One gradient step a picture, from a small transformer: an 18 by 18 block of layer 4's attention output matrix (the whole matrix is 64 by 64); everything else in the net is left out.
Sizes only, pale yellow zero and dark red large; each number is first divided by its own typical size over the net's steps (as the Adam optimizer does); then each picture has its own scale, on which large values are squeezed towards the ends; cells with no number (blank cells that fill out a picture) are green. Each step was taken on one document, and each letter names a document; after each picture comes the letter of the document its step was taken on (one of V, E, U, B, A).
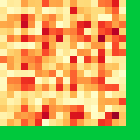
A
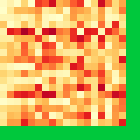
A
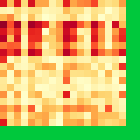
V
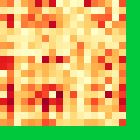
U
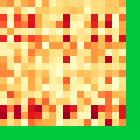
V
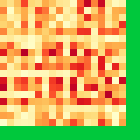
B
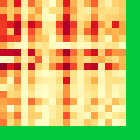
V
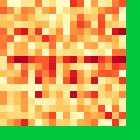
A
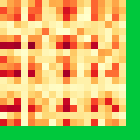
V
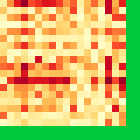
B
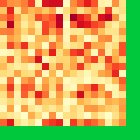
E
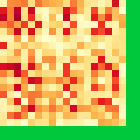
V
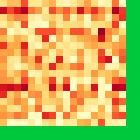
B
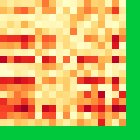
A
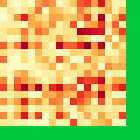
B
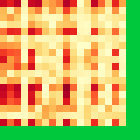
V
